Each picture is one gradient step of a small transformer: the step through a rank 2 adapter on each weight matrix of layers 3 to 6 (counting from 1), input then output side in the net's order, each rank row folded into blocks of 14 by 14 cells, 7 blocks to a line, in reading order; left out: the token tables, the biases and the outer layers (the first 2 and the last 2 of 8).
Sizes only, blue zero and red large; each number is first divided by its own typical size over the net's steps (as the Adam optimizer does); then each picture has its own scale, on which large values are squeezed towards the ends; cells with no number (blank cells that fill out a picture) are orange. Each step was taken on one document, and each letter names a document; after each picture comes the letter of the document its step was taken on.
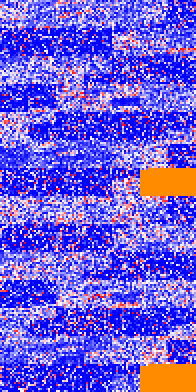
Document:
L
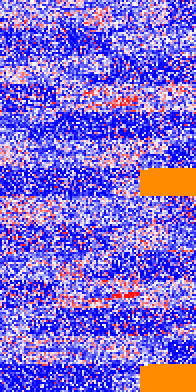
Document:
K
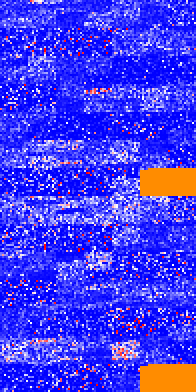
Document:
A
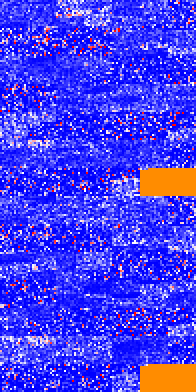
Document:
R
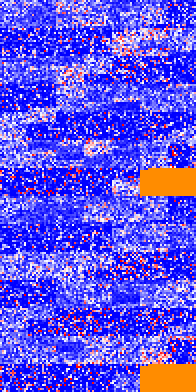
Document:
L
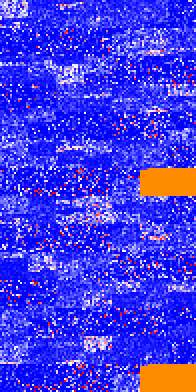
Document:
L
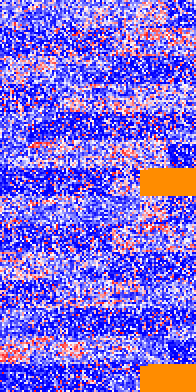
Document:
K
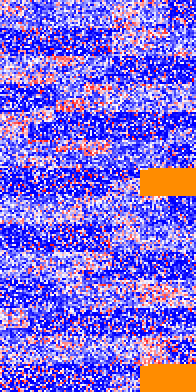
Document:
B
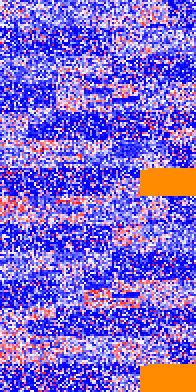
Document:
B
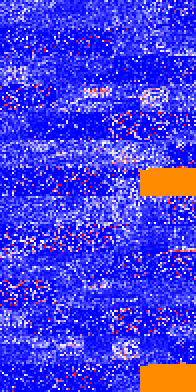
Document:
A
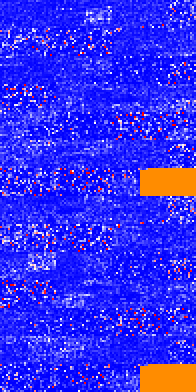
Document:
R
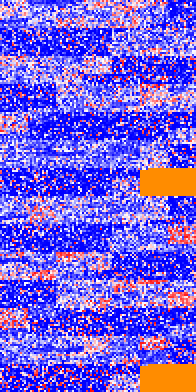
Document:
B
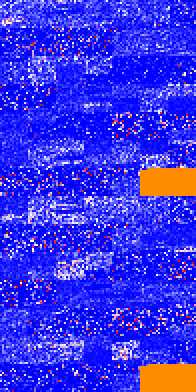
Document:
A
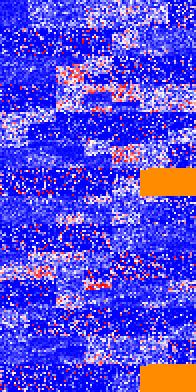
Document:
L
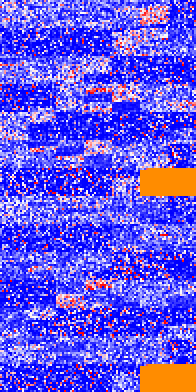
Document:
L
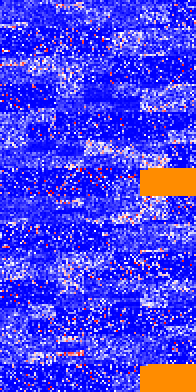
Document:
L
